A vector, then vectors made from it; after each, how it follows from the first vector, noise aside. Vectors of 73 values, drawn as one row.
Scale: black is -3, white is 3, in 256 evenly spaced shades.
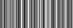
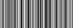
negated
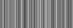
shrunk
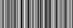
negated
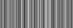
shrunk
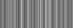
shrunk
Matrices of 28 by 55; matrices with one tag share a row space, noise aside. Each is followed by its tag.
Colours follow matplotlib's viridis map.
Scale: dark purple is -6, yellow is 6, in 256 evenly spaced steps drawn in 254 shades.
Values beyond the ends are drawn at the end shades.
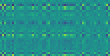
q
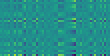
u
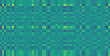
q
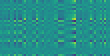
u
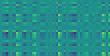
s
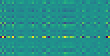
q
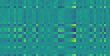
u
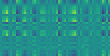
s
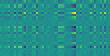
u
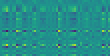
s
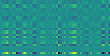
s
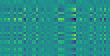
u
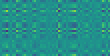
s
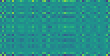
q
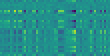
u
